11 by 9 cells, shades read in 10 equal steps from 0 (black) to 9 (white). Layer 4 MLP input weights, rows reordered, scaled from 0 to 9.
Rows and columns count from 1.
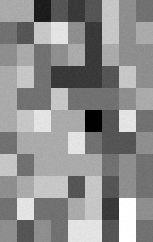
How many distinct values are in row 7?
5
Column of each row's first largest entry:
7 4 2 2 4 3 5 1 3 8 8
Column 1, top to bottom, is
6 4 5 6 6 6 4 7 5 4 5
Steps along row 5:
down same up down same same up up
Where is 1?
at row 1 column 3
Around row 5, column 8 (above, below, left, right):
7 8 4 6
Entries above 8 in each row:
0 0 0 0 0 0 0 0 0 1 1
